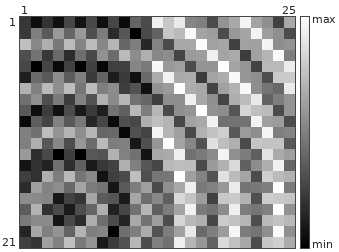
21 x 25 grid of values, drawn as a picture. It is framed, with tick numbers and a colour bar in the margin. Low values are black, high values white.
Rings spread out from the bottom left. No row or column stands out. The right part is higher, past a seam about 50% of the way across.
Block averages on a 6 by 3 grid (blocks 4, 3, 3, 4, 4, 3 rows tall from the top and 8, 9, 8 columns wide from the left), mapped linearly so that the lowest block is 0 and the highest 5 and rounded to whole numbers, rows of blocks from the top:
1 3 4 | 1 3 5 | 0 3 4 | 1 3 5 | 2 3 5 | 2 3 5
